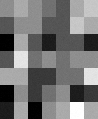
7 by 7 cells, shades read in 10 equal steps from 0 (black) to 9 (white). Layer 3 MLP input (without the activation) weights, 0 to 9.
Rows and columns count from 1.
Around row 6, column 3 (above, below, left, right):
2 0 5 4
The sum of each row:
36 32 17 34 32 19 33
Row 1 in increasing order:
3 4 5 5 6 6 7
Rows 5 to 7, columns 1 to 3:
6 6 2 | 0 5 2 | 1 6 0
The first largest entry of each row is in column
7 6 2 2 7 2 6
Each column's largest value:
6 8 5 5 6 9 8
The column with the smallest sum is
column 1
